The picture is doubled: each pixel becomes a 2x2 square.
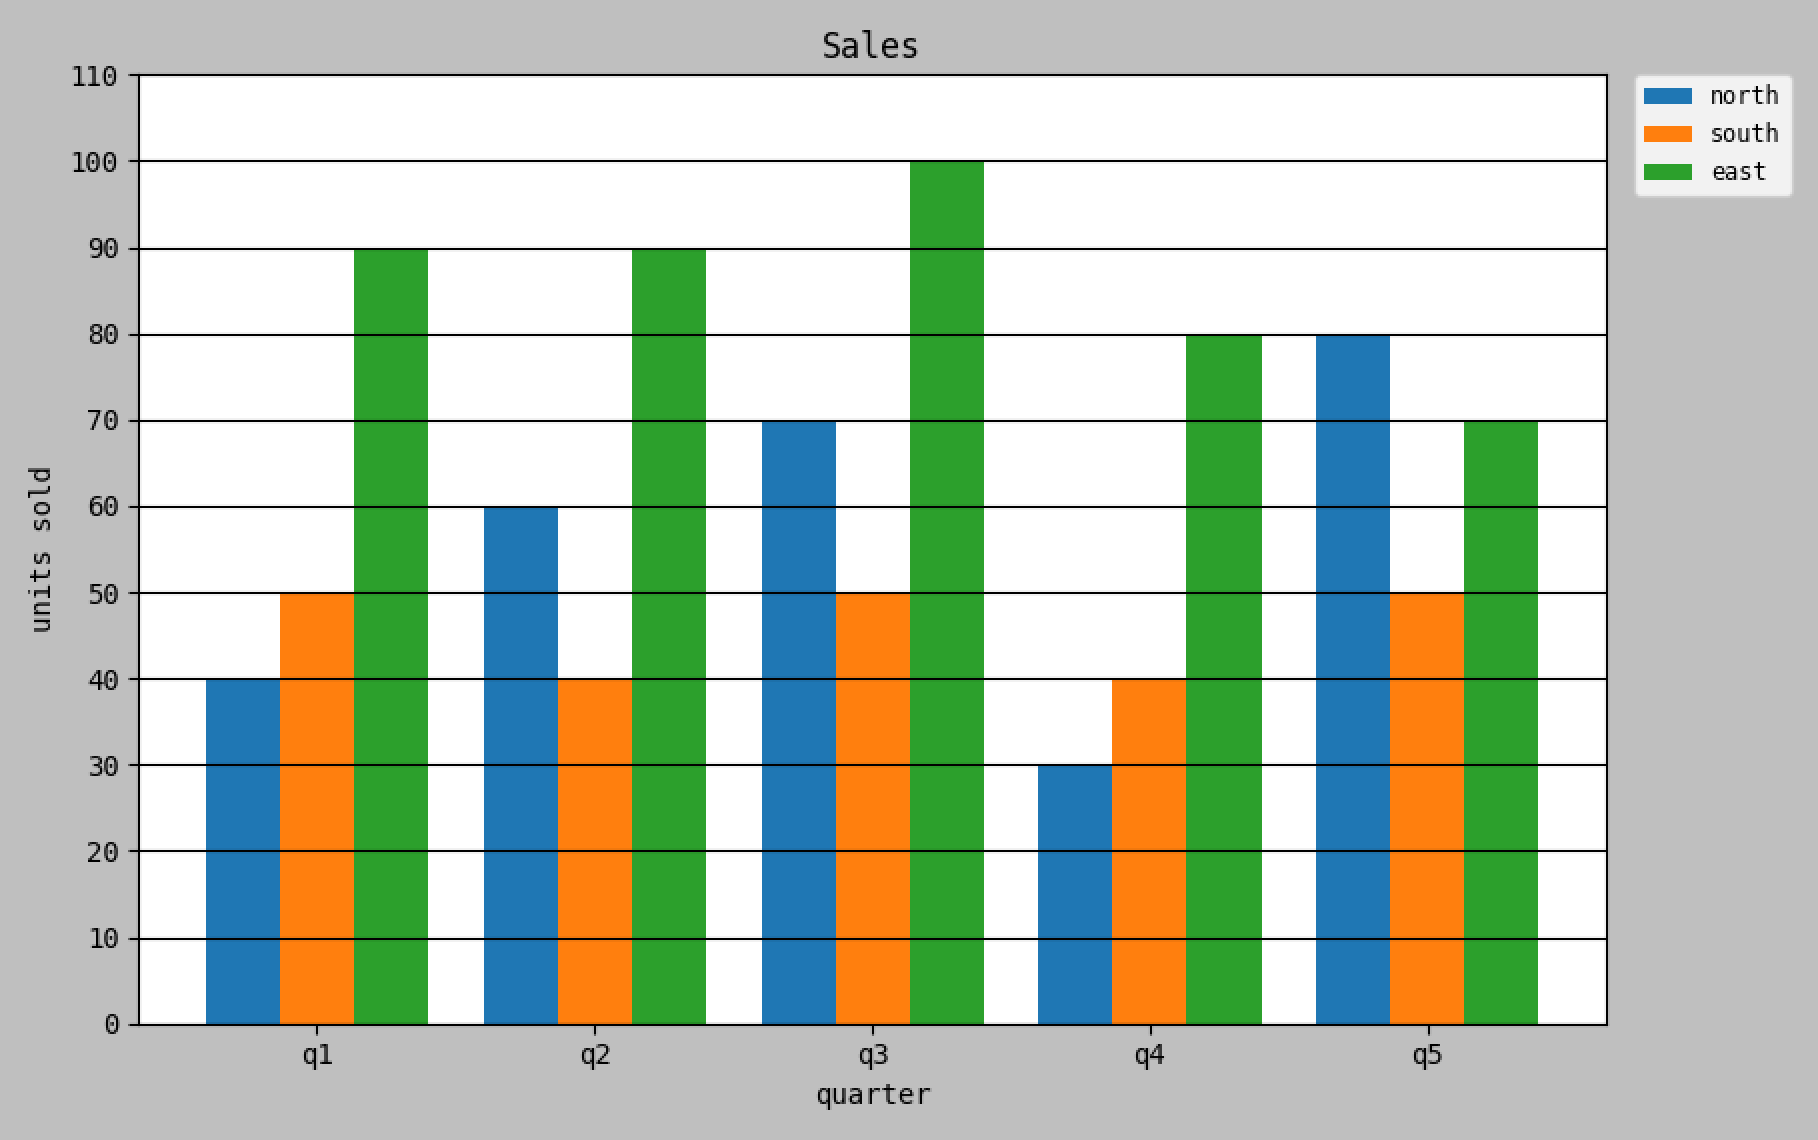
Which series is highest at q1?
east
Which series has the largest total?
east
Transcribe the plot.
Title: Sales
x-axis: quarter, ticks q1 q2 q3 q4 q5
y-axis: units sold, ticks 0 10 20 30 40 50 60 70 80 90 100 110
Legend: north, south, east
Values:
north: 40 60 70 30 80
south: 50 40 50 40 50
east: 90 90 100 80 70
